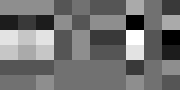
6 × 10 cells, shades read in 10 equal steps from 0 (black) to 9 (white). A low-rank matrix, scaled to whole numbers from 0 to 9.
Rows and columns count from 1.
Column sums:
28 27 29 22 25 21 21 30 22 17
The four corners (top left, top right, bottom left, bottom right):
5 2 4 3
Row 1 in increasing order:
2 3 3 3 4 4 5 5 5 6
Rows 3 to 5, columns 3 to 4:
8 3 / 7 3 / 3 4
